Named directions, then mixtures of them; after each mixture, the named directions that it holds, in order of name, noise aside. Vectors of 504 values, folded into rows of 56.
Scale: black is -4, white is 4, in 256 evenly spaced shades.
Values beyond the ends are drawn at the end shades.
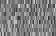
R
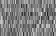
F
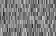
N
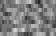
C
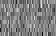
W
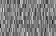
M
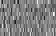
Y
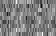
C, W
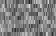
C, N, R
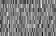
F, W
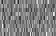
R, Y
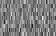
M, N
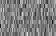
M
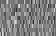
R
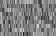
C, F, Y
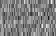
F, N, R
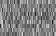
F, M, Y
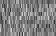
F, W, Y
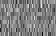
W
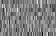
N, W, Y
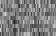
C, R, W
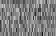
M, W, Y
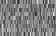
M, R, Y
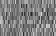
F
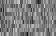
C, M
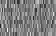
M, N, Y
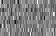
Y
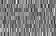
R, W, Y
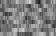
C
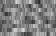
C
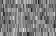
C, N, Y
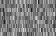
C, N, Y
